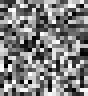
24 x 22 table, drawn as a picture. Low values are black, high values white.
The values spread evenly over their range. No seam splits the table. On average the colour sits 50% of the way up the scale. The bottom middle is the ninth with the highest average. No regular stripes run through it.
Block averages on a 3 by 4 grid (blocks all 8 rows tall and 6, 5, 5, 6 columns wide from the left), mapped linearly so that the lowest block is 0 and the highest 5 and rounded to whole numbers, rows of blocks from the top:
3132 | 2051 | 2542
